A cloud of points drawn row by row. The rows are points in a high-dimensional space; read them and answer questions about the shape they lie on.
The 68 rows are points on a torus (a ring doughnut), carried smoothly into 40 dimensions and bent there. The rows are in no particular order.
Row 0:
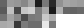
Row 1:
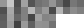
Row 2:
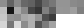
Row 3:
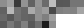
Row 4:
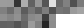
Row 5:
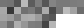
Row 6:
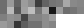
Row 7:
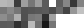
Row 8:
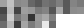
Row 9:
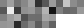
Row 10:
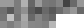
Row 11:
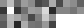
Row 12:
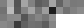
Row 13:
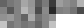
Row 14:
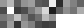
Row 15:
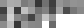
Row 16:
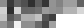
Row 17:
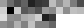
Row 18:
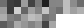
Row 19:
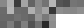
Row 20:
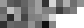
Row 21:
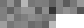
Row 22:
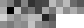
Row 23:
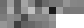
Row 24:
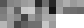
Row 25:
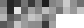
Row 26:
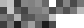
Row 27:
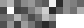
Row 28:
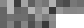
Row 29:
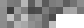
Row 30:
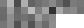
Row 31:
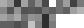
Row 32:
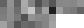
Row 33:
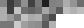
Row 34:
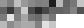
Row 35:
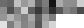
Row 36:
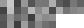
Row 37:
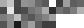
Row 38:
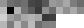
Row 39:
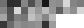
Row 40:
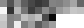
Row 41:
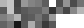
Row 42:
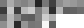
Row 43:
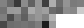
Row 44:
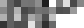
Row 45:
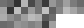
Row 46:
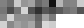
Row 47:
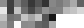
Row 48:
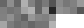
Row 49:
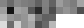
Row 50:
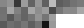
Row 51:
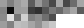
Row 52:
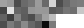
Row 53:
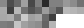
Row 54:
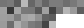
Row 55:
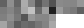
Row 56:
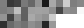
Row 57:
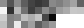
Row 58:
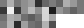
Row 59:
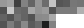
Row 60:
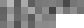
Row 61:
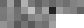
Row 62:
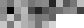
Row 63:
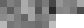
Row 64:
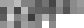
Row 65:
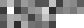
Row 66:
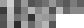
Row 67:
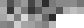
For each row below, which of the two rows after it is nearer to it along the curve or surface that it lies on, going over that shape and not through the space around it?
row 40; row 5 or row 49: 49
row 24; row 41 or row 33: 41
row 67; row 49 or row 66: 49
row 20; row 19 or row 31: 19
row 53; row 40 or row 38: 40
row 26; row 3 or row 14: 14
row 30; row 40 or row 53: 53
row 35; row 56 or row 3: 3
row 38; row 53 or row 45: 45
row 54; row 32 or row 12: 32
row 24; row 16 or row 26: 26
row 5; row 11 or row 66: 66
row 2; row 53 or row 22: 22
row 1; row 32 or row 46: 32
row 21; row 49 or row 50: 49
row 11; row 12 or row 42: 42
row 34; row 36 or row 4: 36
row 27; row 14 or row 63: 14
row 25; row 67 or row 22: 67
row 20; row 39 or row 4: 39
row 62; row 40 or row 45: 40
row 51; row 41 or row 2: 2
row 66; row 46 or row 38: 46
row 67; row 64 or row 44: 64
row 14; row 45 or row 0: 0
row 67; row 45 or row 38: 45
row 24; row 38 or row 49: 49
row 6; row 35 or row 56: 35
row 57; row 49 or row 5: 49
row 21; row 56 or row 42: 42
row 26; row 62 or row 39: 39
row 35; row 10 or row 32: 32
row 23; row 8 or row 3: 3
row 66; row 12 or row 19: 19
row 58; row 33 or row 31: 31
